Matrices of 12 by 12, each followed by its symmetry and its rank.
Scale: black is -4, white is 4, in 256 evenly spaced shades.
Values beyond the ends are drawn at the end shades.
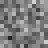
neither, full rank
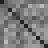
symmetric, full rank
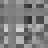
antisymmetric, rank two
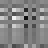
neither, rank one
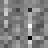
neither, rank two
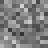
neither, full rank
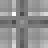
symmetric, rank one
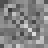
symmetric, full rank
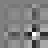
symmetric, rank one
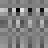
neither, rank one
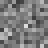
neither, full rank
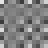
symmetric, rank one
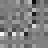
antisymmetric, rank two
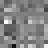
neither, rank two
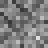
symmetric, full rank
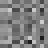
neither, rank two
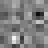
antisymmetric, rank two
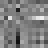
antisymmetric, rank two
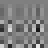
neither, rank one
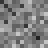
symmetric, full rank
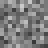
neither, full rank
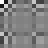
symmetric, rank one
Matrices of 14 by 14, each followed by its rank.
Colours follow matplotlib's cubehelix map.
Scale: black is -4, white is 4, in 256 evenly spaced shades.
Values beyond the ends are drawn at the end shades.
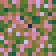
full rank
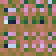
two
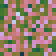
full rank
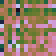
three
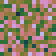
full rank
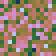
full rank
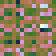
three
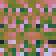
three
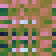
two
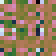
two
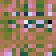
two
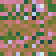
three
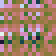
two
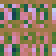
two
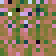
three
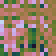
three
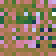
three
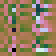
two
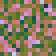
full rank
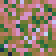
full rank
